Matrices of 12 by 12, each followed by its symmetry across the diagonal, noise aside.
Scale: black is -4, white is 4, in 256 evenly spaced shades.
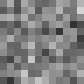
antisymmetric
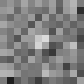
symmetric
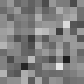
antisymmetric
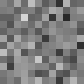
neither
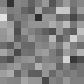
neither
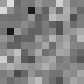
symmetric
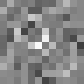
symmetric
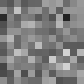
neither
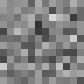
neither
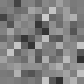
symmetric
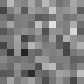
antisymmetric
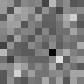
symmetric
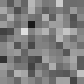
antisymmetric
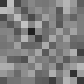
symmetric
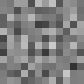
antisymmetric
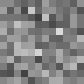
neither
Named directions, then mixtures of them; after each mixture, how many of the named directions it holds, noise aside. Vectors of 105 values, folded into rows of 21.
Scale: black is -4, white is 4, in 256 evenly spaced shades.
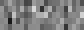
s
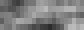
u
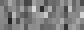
one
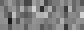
one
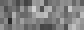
two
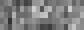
two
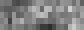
two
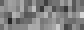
two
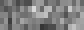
two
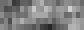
two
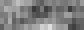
two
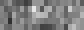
two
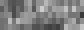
two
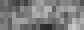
two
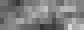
one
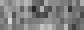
two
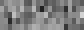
two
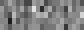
one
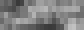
one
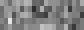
two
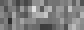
two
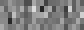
one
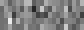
one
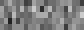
one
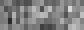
two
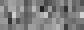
two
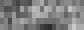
two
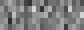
one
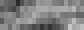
one
